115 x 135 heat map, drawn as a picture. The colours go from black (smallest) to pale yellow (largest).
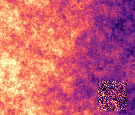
Slope: up to the left. Stripes: none. Grain: blotchy. Average level on the scale: 60%. Roughest part: bottom right. Odd patch: rougher, in the bottom right.
